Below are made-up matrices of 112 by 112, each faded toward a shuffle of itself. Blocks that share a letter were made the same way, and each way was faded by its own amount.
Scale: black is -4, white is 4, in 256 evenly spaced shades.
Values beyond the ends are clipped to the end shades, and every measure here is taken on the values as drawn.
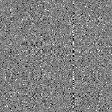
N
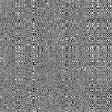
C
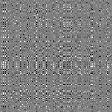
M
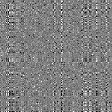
C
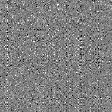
N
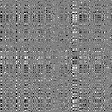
M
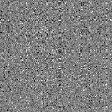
N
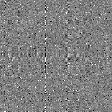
N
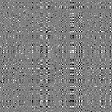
M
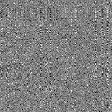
N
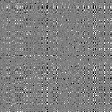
M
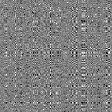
C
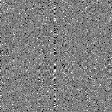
N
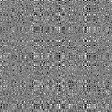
C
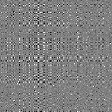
M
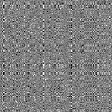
C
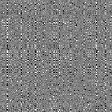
C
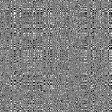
C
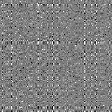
C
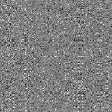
N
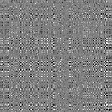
M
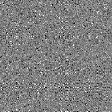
N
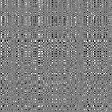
M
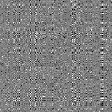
C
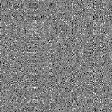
N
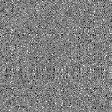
N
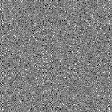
N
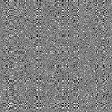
C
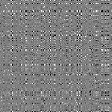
M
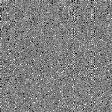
N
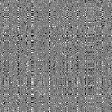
C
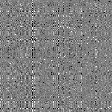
C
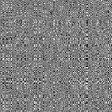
C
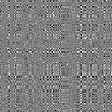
M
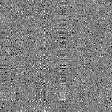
N
